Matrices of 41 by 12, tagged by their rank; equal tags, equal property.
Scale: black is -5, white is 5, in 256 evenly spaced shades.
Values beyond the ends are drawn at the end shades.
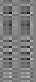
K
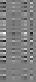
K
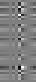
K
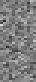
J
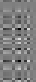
K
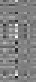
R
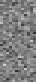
J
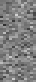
J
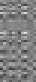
R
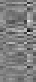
R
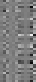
R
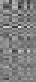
R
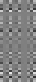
K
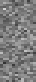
J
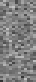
J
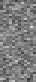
J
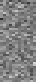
J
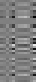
K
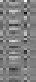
R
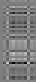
K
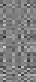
R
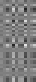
K
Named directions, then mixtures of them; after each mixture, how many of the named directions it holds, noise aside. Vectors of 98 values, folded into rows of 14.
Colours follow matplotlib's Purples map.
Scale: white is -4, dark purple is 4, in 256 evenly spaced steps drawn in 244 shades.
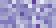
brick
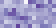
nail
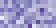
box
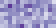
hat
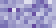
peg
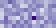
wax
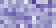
two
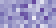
three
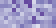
three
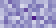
one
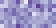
three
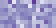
one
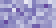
two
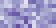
three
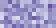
three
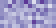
three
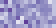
two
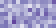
one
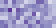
two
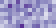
one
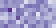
three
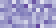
two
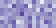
two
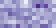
two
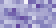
one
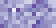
one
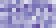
three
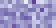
two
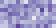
three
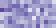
three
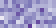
one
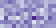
one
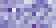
one
